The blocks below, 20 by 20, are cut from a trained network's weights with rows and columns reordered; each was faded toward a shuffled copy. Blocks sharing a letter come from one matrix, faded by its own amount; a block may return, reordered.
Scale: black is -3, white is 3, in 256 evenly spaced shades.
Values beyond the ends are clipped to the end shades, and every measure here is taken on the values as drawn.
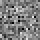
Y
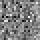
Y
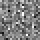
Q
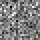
Q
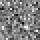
Q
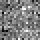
Y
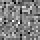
Q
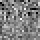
Y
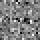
Y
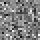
Q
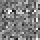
Y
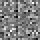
Y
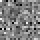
Y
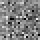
Y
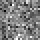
Q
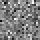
Q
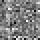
Y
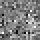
Y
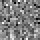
Q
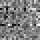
Y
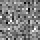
Y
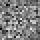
Q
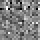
Y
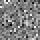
Q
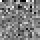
Y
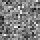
Q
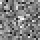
Q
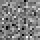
Q
